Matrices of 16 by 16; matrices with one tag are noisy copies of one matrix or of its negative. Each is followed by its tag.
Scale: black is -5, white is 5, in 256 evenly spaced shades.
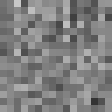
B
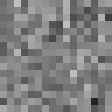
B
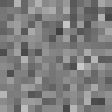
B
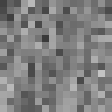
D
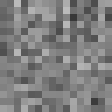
B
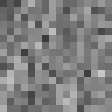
D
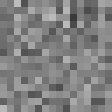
B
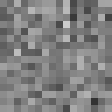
B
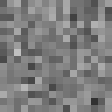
B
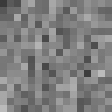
D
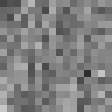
D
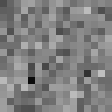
D
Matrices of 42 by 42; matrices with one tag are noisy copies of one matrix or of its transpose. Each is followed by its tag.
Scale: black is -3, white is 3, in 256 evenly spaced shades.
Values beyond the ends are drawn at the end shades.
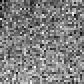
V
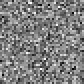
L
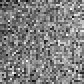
V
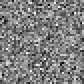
L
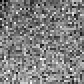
V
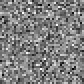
L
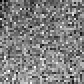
V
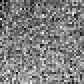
V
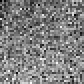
V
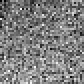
V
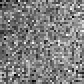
V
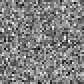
L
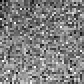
V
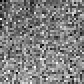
V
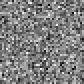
L
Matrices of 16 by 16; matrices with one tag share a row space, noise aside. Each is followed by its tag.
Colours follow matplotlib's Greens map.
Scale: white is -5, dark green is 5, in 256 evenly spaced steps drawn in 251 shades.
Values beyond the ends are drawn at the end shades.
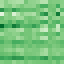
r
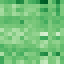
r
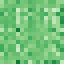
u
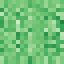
u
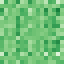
u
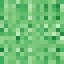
u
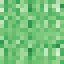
u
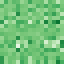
u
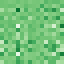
u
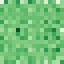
u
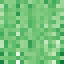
u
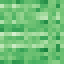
r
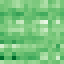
r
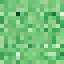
u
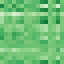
r
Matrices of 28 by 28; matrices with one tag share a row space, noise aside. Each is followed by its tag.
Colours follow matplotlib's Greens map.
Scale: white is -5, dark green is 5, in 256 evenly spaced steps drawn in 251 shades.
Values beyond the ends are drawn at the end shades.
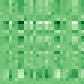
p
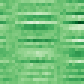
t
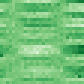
t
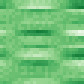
t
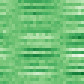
t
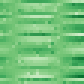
t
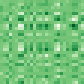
p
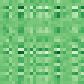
p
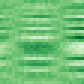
t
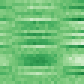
t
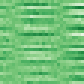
t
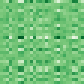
p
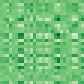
p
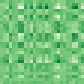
p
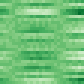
t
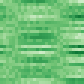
t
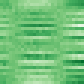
t
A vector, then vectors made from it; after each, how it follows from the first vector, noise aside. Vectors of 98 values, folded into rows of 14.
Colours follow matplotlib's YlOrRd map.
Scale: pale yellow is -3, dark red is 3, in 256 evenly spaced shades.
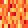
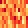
wrapped around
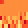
partly zeroed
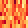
wrapped around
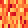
copied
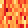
wrapped around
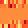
partly zeroed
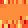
partly zeroed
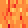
partly zeroed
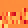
partly zeroed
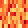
copied
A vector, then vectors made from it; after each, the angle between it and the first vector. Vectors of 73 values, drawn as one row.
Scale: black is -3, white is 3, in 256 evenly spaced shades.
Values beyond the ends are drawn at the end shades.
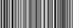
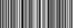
orthogonal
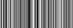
orthogonal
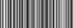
nearly opposite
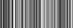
partly aligned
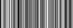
orthogonal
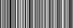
orthogonal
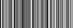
partly opposed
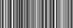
nearly opposite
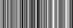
orthogonal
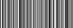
partly opposed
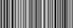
nearly parallel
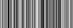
partly opposed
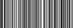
partly aligned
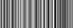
nearly parallel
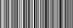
orthogonal
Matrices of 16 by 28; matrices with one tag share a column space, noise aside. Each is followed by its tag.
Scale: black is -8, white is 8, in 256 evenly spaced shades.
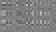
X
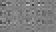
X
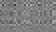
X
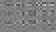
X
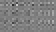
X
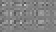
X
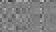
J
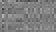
J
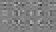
X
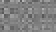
J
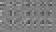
X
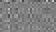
J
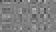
J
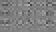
X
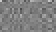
J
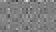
J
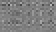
X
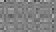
J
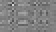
X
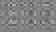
X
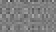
J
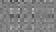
J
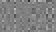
J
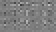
X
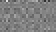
J
